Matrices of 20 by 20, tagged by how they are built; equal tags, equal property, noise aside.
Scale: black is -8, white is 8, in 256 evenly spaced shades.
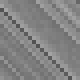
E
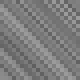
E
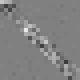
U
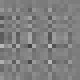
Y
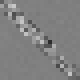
U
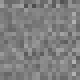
Y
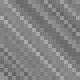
E
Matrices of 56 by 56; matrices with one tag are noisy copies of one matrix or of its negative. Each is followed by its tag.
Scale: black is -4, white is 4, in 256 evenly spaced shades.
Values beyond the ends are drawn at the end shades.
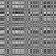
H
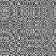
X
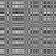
H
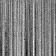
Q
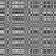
H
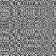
X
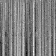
Q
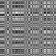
H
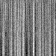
Q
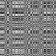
H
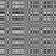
H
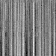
Q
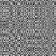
X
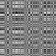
H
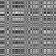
H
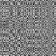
X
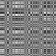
H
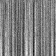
Q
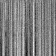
Q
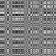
H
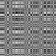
H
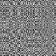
X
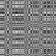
H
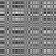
H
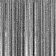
Q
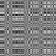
H
